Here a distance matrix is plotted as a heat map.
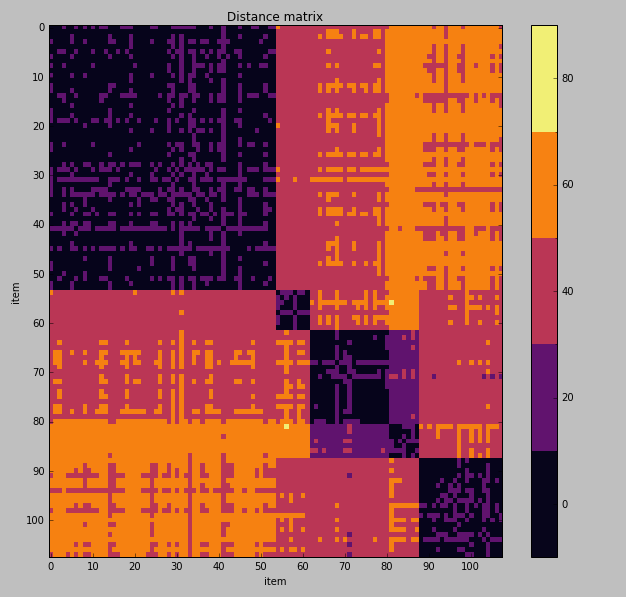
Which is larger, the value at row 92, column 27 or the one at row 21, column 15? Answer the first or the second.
the first
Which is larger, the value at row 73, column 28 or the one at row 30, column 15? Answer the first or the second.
the first
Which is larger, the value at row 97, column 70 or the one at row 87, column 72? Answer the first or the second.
the first
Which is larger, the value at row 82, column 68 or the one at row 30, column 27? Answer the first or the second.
the first
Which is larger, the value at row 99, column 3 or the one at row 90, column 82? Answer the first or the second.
the first
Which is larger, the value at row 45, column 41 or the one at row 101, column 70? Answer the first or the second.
the second
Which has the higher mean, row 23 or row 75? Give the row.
75
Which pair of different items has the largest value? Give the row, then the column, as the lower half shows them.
81, 56
